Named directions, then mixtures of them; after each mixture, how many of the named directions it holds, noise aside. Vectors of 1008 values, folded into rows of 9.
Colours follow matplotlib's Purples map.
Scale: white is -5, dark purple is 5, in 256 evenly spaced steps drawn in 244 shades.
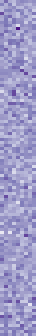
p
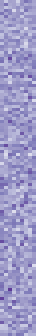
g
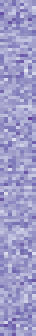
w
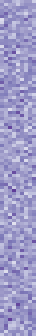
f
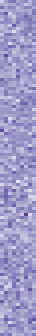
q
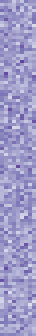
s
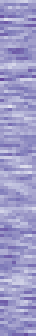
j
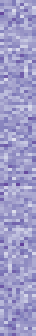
two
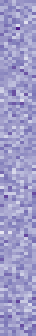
one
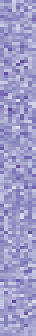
one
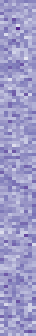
two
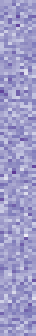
three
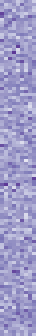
three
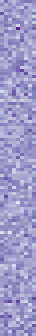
one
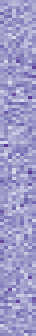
two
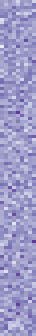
one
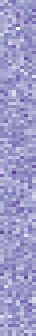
two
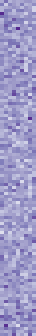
three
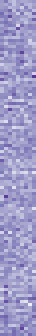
three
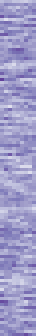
one
